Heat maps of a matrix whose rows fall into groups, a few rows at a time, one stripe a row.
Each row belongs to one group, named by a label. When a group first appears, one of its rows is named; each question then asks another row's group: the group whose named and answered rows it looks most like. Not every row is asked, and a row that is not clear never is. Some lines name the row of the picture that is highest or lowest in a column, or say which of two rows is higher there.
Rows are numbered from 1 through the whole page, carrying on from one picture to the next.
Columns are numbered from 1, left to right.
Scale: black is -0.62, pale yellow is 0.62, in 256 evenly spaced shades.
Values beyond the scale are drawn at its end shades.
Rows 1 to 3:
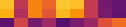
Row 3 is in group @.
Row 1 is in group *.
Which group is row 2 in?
*
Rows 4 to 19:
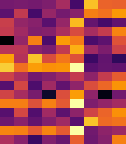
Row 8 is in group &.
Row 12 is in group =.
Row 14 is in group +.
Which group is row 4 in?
@
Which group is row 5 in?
@
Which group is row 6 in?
+
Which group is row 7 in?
=
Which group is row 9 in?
+
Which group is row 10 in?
*
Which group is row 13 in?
@
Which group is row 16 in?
@
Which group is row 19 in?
=
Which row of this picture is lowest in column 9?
10
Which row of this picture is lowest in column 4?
14
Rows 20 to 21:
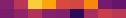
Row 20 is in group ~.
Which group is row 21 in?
@
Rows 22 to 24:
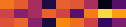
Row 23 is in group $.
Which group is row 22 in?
+
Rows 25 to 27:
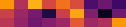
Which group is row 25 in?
*
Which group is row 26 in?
+
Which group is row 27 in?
=
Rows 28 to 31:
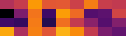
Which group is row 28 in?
~
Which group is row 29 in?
&
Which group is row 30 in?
&
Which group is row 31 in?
*
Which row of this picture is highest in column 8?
28
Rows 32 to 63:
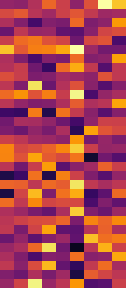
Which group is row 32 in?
$
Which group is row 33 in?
+
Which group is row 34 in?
=
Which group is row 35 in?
@
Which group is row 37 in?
*
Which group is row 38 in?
=
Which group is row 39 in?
+
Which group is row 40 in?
=
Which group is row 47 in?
+
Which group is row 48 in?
*
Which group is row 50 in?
$
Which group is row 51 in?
&
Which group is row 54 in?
*
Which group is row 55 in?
+
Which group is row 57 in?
$
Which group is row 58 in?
@
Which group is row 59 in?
$
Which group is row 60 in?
=
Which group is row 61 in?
$
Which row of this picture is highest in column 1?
37
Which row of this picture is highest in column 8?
32
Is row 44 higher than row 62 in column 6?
Yes
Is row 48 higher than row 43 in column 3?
Yes
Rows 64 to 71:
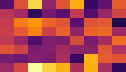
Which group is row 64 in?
&
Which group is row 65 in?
=
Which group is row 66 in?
~
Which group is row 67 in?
~
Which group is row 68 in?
=
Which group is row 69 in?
=
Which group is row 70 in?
@
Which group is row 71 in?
~
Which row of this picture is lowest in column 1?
64
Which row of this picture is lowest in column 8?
64
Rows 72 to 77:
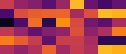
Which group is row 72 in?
+
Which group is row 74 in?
&
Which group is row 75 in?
=
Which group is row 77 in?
$
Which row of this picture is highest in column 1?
76
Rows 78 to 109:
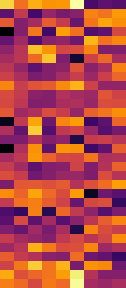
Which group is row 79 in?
@
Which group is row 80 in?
$
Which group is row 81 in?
&
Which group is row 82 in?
@
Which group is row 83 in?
~
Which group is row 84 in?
$
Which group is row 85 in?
=
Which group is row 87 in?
*
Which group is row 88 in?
=
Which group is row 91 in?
&
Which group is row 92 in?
&
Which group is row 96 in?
=
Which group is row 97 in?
=
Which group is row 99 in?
*
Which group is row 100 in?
~
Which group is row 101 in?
&
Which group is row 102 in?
@
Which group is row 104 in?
=
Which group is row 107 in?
~
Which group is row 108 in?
*
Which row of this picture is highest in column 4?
84
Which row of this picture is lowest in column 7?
99
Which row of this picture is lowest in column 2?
101
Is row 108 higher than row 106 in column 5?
Yes
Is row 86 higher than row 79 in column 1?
Yes
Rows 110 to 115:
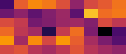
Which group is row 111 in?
@
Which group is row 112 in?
=
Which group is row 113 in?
+
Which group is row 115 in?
+
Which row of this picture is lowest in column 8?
113
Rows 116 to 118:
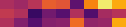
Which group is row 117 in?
=
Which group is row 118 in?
=
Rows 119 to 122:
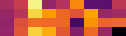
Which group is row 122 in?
~
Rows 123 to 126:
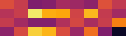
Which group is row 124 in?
~
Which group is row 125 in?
=
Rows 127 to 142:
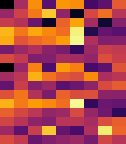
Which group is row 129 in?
+
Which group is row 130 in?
*
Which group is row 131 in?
*
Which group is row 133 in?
=
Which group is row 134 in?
&
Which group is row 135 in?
~
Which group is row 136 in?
@
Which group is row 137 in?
+
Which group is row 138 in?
*
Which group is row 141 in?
$
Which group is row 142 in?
=
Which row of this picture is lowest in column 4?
129
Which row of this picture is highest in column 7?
135
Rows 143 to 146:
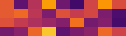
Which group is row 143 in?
$
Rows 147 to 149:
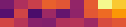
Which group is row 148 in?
@
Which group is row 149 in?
=
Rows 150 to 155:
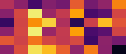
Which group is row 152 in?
$
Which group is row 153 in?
&
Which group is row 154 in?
*
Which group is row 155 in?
~
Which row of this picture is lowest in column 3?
150
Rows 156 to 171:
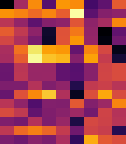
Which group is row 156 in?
&
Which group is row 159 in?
+
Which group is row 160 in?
+
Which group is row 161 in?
~
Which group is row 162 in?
~
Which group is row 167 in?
=
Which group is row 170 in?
~
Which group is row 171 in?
@
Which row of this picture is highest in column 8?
166
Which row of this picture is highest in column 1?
157
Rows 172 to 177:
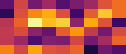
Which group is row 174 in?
~
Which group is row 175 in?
+
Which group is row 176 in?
=
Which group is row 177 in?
*
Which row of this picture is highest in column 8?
173
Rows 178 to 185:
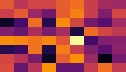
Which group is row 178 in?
*
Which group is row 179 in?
+
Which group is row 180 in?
&
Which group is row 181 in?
@
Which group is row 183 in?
&
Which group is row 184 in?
+
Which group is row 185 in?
$
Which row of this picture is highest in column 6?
182
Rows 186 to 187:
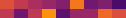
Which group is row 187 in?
$
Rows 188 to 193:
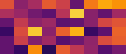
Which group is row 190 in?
@
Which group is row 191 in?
&
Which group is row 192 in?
@
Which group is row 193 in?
&
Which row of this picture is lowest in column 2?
193
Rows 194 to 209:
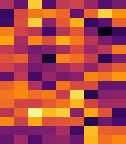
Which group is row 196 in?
&
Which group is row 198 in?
*
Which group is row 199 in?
=
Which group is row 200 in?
+
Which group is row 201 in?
=
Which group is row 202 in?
@
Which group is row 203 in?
+
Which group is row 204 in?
*
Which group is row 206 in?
~
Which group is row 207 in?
*
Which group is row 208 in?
@
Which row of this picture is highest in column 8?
195
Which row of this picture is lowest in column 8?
197
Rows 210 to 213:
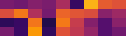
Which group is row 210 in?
@
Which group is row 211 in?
+
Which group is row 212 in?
&
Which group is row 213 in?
&
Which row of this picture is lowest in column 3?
210
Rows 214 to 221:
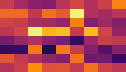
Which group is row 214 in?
=
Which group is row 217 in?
~
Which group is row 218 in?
@
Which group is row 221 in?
~
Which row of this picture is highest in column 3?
217
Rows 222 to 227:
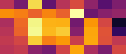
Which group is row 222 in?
&
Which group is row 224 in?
~
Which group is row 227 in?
+
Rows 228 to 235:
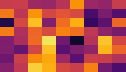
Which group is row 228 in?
+
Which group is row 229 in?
*
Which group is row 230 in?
&
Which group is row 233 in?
$
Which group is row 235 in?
~
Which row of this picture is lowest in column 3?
228
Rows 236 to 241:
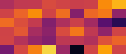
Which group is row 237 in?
~
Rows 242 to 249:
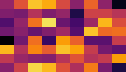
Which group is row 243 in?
@
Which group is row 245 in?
@
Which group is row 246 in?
&
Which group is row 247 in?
*
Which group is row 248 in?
=
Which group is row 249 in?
~
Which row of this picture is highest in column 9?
248
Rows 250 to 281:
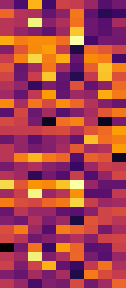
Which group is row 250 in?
&
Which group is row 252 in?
&
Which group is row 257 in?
$
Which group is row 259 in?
=
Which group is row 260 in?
$
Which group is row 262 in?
@
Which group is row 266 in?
=
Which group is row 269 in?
=
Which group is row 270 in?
*
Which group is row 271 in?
&
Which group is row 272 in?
*
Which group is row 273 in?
@
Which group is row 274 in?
@
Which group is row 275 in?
+
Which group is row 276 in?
=
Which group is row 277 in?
&
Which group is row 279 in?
$
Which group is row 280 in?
@
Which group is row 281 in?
=
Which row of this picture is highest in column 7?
265
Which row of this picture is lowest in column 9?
267
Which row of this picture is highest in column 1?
270
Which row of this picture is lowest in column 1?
277
